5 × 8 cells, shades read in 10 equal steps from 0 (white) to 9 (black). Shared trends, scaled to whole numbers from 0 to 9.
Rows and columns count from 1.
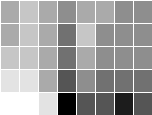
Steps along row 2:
down up up down up same same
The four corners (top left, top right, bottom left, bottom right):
3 4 0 6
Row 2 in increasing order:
2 2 3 3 4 4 4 5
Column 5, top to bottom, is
3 2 3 4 6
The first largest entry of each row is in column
4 4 4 4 4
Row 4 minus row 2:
-2 -1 0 1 2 1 1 1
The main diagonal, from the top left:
3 2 3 6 6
